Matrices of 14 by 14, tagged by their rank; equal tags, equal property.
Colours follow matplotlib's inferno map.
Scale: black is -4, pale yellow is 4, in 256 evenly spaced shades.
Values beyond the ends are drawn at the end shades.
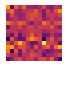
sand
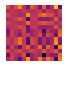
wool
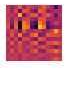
wool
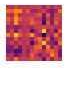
sand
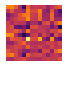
sand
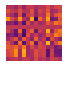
wool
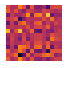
sand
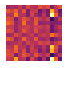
wool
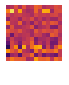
sand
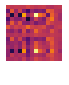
wool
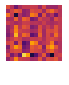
wool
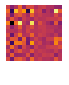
wool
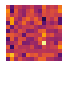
sand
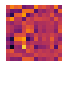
wool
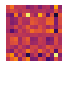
wool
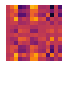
wool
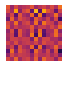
wool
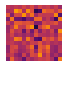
sand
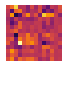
sand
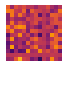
sand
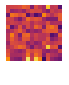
sand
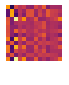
wool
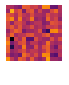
sand
